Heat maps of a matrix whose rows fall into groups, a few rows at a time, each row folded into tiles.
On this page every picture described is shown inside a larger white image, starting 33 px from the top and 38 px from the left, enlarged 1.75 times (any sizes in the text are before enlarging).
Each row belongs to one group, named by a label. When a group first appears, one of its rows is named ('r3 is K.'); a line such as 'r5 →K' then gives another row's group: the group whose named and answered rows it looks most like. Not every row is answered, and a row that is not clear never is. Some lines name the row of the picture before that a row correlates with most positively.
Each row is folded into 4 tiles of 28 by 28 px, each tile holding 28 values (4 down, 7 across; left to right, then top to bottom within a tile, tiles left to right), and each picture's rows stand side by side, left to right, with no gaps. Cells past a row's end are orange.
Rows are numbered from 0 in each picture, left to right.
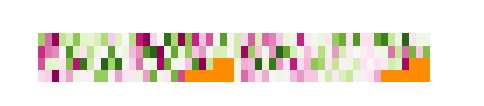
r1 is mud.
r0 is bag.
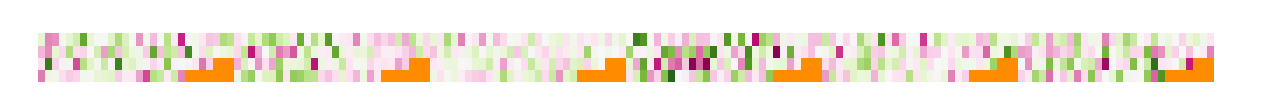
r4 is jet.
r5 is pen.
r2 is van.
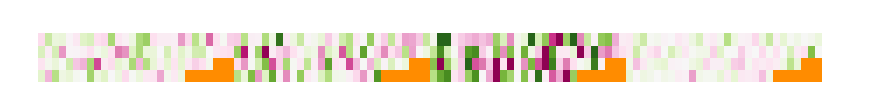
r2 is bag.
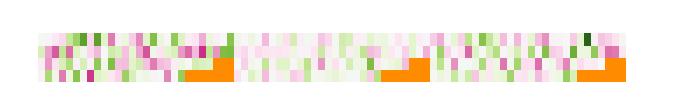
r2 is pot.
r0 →jet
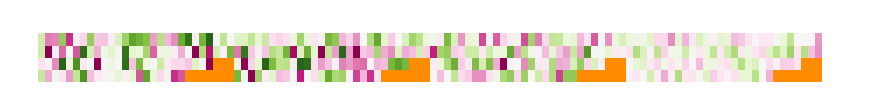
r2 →van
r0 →mud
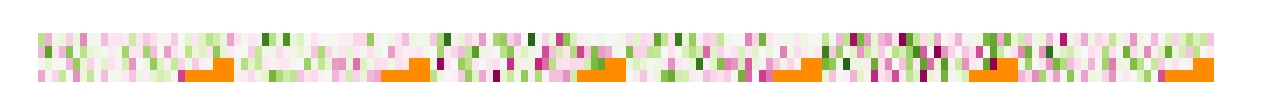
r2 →bag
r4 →mud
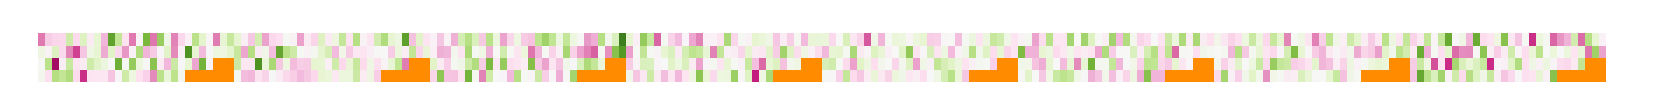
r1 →mud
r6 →jet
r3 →van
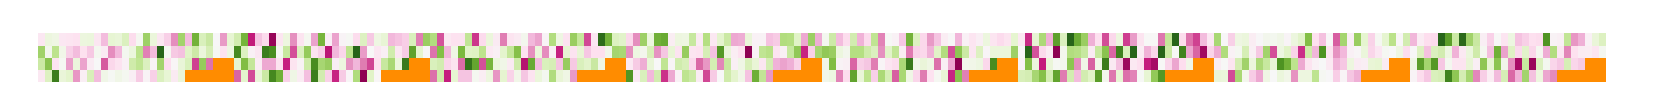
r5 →pot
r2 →jet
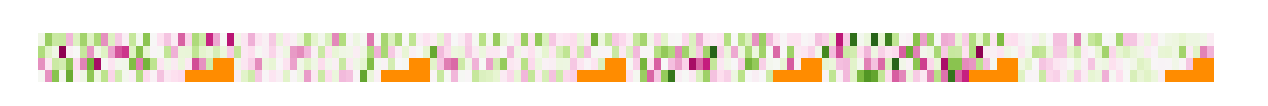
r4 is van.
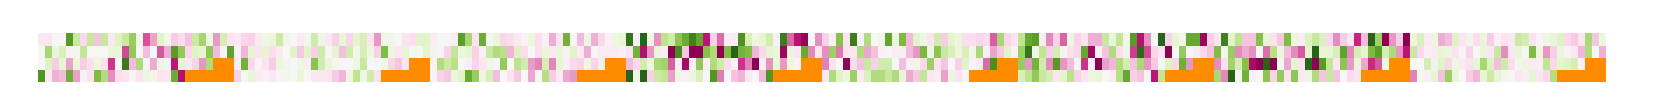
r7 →pen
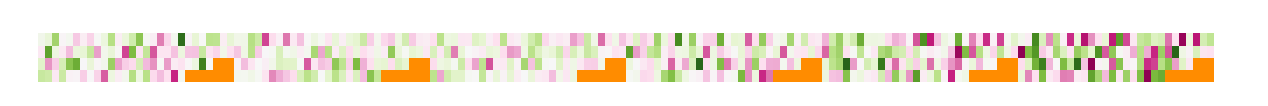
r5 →van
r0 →bag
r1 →van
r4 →van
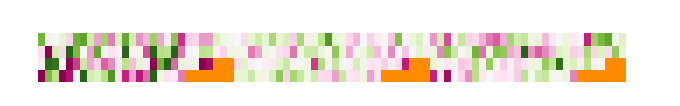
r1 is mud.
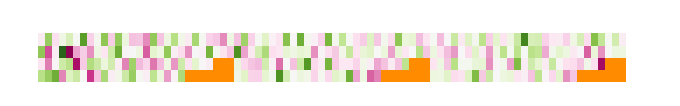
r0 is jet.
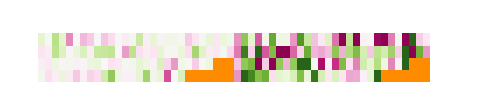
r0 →van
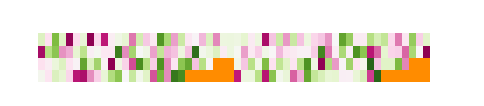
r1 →pen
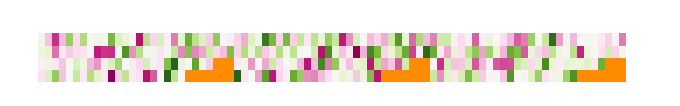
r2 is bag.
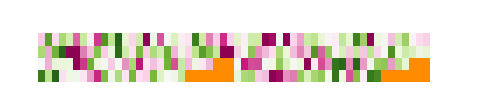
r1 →van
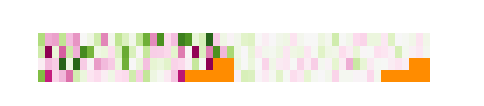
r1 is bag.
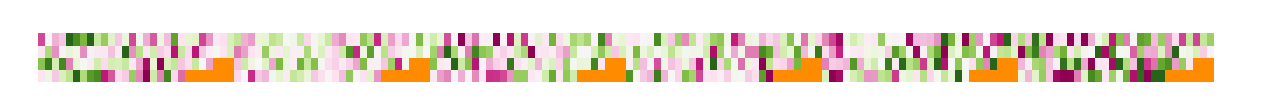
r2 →mud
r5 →van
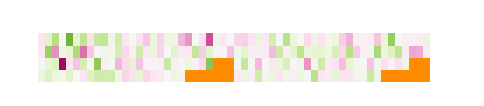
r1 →pot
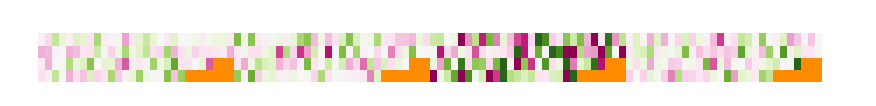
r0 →pen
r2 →pen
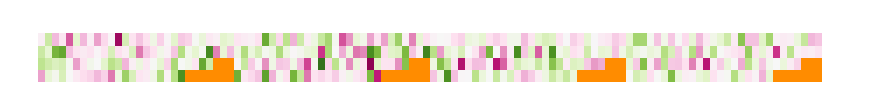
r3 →bag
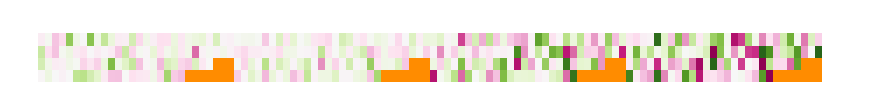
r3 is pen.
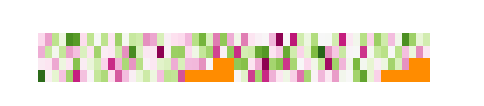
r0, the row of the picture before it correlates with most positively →3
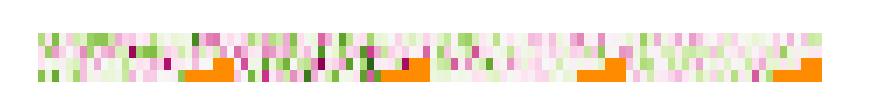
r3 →van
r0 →pot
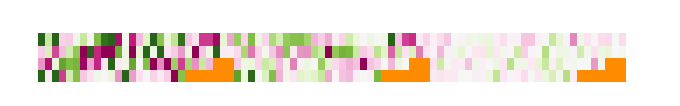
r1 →pot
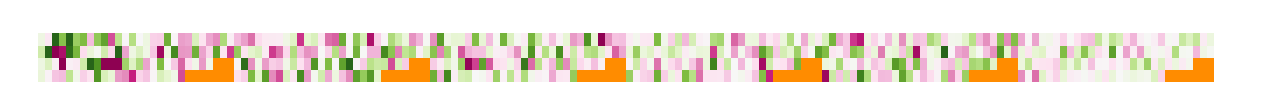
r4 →pen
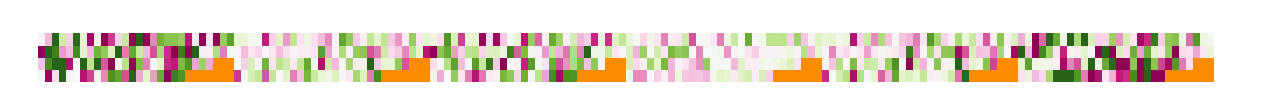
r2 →van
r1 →pen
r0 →van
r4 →pen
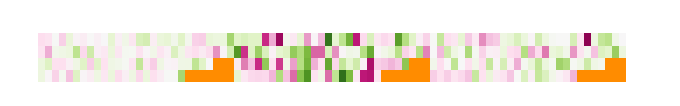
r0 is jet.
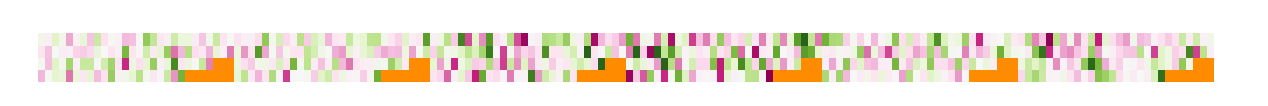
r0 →pen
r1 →jet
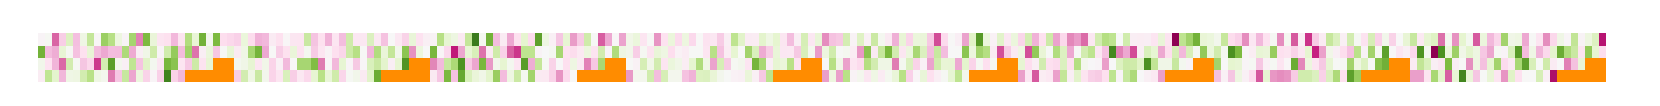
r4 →pot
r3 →pen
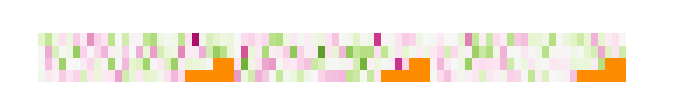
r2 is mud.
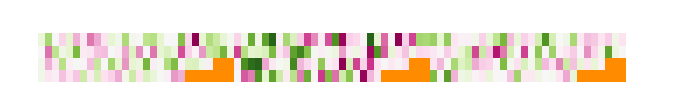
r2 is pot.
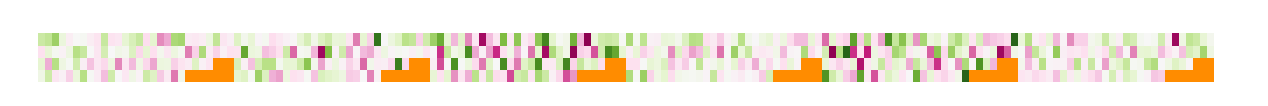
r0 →bag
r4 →jet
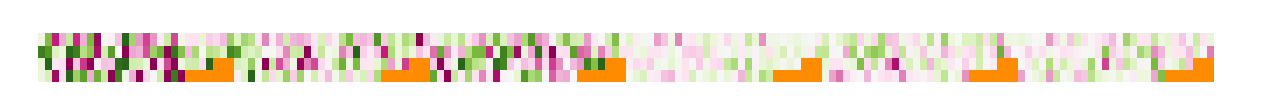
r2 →bag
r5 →pen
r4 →mud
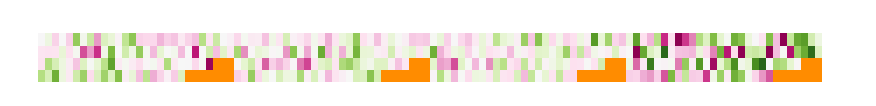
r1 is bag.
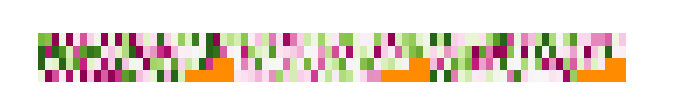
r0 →mud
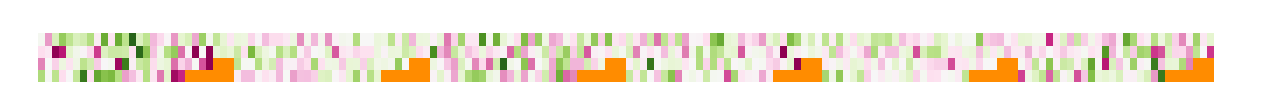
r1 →mud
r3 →mud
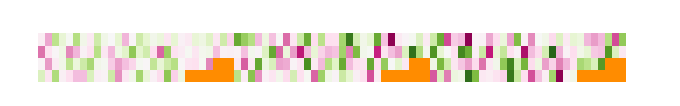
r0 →pen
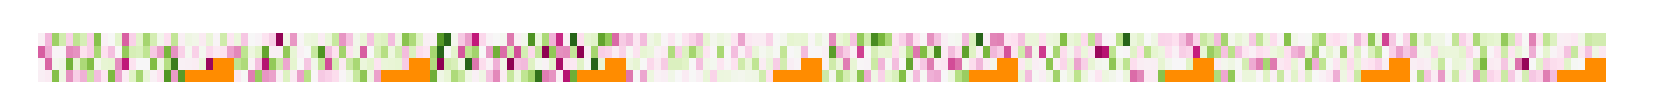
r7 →bag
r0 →pen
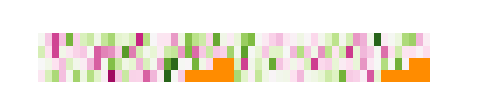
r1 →bag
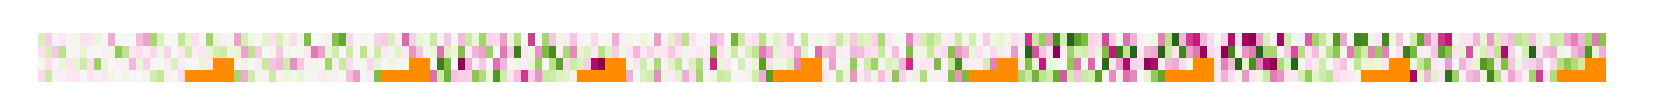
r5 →pot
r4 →pen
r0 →jet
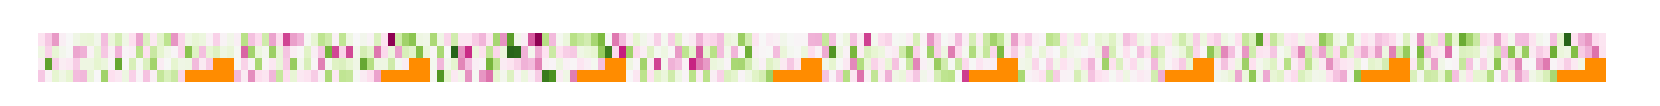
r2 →jet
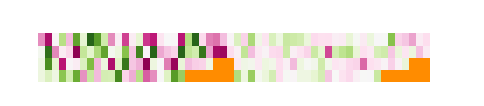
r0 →pot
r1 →pot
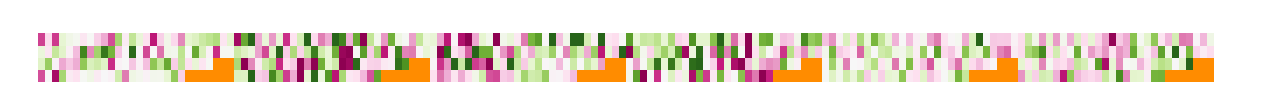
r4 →pot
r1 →bag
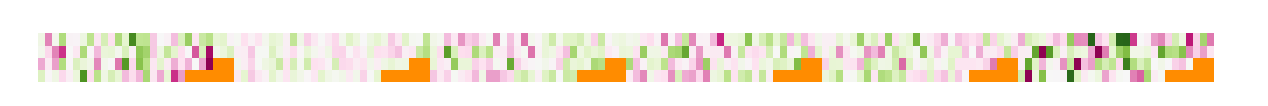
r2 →mud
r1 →jet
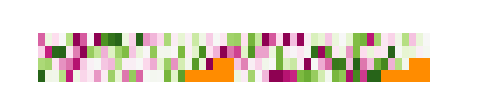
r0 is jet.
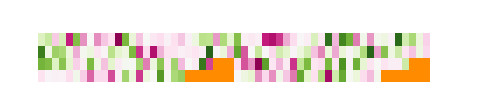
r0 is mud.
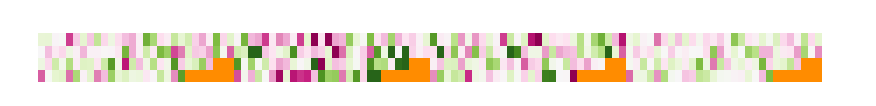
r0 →pen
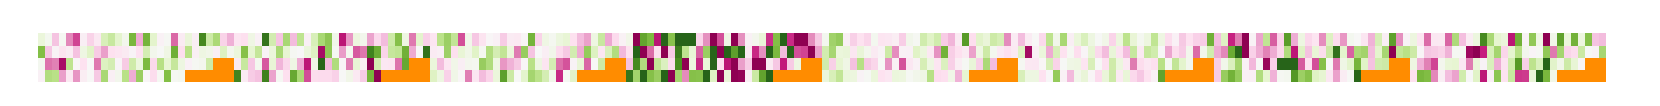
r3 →pot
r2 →van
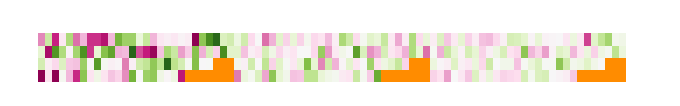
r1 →pen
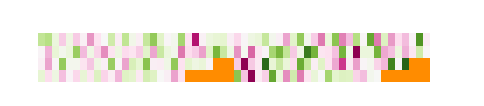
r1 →bag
